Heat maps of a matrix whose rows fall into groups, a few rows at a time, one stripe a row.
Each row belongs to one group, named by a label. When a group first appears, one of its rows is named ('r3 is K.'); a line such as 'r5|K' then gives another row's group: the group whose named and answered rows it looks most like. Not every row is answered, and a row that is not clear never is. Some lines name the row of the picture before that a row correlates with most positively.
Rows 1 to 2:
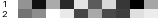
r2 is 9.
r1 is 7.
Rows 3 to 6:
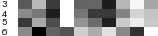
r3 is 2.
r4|2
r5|2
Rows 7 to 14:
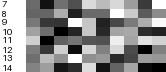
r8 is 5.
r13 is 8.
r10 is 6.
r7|7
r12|7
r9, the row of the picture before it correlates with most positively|4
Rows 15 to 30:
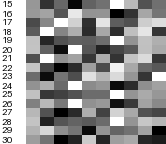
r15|5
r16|8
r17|9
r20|2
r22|6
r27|6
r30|6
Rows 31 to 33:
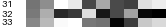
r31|9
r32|6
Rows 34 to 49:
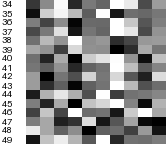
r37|5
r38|8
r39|8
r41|5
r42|7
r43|5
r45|7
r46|2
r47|6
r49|9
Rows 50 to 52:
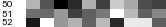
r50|6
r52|2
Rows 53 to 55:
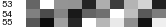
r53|2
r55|7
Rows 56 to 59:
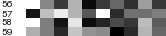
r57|9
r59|8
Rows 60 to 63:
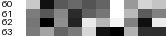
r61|5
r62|7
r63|6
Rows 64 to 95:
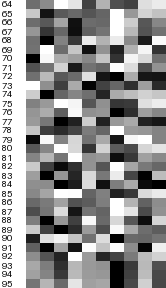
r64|9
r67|5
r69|2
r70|2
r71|5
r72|6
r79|2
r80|9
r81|8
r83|7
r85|9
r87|5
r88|7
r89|6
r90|9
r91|7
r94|8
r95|8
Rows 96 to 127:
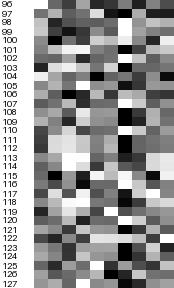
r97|6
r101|9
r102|5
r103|9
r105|8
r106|6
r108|8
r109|8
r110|5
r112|9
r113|9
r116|5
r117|2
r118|9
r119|9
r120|5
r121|8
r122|7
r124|8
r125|7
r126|6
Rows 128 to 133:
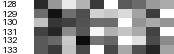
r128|9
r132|5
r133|7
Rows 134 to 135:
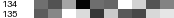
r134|5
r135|9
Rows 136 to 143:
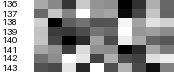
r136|8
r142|9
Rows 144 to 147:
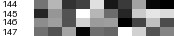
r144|6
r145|2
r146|8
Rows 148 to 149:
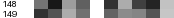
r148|7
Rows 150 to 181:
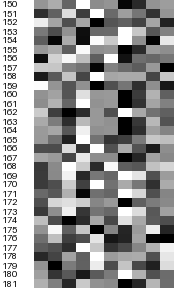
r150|8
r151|7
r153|5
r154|7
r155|8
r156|9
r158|7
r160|8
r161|8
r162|6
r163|8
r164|8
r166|7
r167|8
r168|9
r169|5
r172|9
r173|5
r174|6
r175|2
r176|6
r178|7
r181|8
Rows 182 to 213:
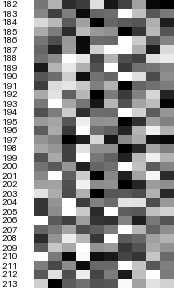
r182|6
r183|5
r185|8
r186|5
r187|7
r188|9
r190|5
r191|9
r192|2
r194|5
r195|8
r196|2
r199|2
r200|5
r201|2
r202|8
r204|5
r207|5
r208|9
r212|2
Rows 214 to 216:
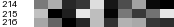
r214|6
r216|6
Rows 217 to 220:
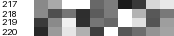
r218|5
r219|5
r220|9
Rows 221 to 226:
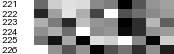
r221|9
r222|9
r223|8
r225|7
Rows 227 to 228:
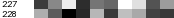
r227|5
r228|6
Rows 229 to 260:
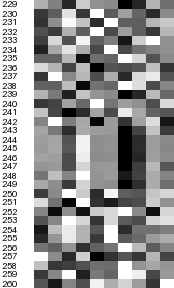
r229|8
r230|7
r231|9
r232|7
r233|2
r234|9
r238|5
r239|8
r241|6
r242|2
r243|8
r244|8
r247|8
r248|8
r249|8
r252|7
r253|9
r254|9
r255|9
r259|5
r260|7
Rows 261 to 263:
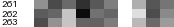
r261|5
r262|5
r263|5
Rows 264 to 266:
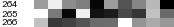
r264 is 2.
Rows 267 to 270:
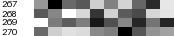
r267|7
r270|9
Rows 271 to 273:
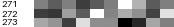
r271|5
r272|7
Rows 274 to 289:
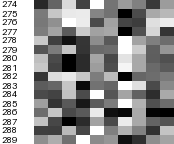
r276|9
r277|8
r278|6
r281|6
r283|5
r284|7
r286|6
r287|6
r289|8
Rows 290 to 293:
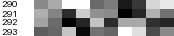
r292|6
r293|5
